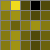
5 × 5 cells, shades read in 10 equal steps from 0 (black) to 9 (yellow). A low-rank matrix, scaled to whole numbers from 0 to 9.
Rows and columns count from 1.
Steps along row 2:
up down down up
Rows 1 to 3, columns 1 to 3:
6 9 3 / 5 6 4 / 5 4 5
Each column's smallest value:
5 4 3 0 3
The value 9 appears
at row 1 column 2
